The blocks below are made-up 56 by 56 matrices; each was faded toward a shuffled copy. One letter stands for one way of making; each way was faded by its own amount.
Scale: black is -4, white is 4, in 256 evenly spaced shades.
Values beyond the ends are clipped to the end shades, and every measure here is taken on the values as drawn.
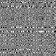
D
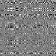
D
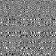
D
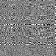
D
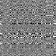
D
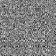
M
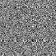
M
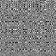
D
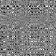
D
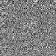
M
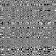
D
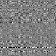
D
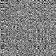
M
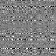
D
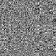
M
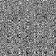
M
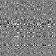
D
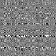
D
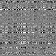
D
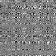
D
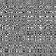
D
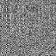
M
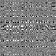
D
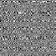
D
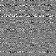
D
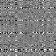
D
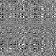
D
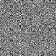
M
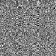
M
